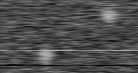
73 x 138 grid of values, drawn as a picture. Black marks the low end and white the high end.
Mirror symmetry: none. Ninth with the highest average: top right. Bumps: two. Odd lines: rows 51 and 66.
